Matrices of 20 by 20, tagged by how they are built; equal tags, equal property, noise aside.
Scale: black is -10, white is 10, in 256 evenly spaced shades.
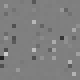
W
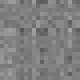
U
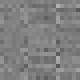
U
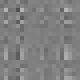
U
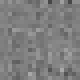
U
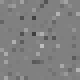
W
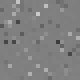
W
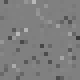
W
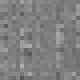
U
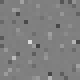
W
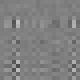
U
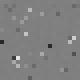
W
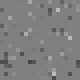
W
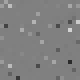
W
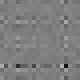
U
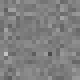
U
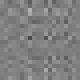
U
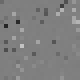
W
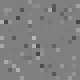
W
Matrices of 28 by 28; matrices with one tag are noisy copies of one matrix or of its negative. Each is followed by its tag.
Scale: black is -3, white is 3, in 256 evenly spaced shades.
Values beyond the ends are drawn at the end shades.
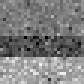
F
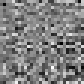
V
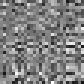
V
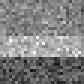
F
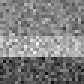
F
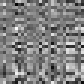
V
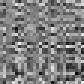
V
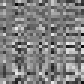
V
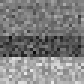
F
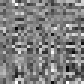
V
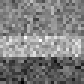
F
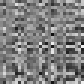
V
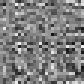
V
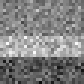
F
